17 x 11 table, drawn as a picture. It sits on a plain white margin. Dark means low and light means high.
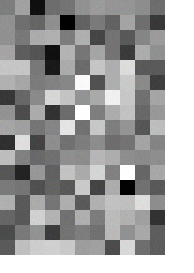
Ninth with the highest average: centre. Histogram: bell-shaped. Grain: fine. Slope: none. Mirror symmetry: none.
